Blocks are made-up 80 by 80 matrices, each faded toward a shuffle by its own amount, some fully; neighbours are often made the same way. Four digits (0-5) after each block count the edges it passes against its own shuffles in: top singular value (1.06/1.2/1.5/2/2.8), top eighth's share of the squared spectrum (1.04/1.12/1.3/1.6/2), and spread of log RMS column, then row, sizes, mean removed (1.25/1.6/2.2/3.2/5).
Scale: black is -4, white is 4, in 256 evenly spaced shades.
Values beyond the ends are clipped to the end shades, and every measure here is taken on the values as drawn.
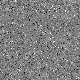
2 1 0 0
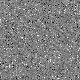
2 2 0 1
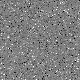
0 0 0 0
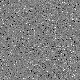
3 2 0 0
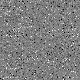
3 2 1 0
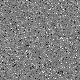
1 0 0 0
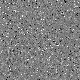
1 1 0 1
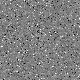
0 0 0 0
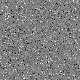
2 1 0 0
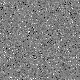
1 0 0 0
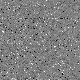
1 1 0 0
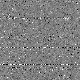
3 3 1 2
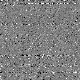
2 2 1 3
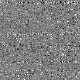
2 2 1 3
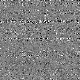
2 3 1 3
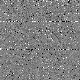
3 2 0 2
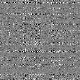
2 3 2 4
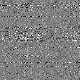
2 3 2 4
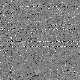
2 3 1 2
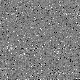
1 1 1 1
